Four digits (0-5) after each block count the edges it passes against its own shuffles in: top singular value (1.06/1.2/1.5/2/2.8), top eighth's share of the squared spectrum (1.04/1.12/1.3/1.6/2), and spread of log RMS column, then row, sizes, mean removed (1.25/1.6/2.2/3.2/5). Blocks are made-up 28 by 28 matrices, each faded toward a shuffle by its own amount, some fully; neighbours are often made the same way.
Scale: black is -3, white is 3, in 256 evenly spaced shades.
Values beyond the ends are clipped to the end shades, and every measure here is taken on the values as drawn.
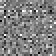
3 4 1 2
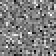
1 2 0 1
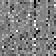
3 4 2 1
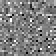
2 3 1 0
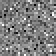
0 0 0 0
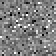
0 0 0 0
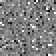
1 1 0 0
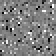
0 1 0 0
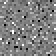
1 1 0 0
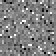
0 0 0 0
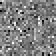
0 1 0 0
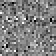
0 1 1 1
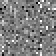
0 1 1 0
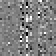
2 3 3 0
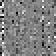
2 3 3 0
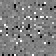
1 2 0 2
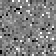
0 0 0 0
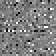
2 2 0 0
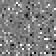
1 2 0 0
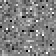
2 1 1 0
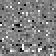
2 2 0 1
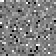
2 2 1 0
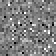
2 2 0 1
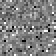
2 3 0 1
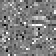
2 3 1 1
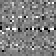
3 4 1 2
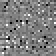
2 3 0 1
